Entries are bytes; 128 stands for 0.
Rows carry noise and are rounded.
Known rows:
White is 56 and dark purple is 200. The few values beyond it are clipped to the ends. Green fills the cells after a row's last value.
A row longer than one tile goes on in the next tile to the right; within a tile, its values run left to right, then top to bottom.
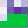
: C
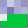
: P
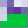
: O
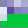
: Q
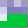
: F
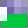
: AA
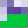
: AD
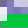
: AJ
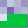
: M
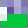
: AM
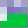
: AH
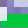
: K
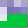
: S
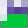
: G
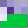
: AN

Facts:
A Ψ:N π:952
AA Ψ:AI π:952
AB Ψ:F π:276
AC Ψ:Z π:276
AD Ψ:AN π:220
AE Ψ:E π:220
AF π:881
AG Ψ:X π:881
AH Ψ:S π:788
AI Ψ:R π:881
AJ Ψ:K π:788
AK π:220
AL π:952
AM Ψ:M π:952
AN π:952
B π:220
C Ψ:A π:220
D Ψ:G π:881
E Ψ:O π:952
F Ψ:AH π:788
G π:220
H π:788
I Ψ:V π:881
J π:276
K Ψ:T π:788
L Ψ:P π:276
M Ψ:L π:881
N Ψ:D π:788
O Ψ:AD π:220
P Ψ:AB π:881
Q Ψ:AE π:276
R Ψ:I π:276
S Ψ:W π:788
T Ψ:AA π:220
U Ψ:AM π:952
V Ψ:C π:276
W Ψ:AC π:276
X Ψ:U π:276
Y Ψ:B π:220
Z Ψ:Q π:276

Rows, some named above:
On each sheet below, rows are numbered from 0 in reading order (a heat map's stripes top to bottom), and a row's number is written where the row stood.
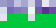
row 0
S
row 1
C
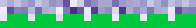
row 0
N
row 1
M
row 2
T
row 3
E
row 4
AN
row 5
P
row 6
N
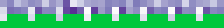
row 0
S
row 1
J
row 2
AE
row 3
A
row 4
U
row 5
R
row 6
X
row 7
V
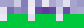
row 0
AB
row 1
G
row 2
D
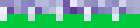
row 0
AL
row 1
AG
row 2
AK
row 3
W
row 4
I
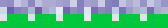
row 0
H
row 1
AF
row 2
L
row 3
AB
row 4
AI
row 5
M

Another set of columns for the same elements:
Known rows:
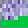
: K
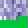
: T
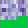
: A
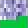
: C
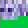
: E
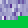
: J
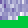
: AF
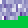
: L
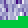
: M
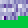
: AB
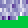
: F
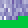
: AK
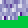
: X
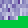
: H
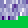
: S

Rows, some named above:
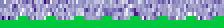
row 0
S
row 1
M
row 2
N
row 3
AN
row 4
AM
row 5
J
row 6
AI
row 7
J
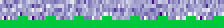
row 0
X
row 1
AB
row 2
AA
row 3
D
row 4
AL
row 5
AE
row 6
I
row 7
R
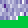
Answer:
P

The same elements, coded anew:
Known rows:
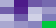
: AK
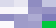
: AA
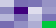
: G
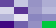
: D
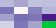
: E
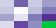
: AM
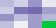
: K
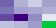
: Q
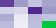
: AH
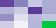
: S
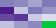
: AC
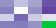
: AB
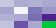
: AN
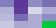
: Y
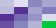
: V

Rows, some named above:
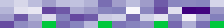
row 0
L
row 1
J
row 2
AB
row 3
N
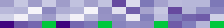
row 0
M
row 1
M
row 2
I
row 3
J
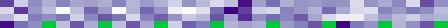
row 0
D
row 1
A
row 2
A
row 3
U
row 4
AE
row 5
X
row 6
P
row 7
AI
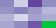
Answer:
AI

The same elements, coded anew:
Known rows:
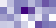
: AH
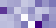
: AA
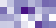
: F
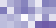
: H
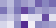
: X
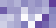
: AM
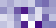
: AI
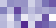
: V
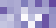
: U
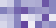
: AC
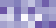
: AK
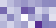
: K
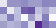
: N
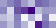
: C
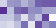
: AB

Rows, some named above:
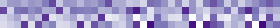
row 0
L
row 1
L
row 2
AI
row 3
I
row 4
P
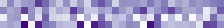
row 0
D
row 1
I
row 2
A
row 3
E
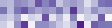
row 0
X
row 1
R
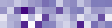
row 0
M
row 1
J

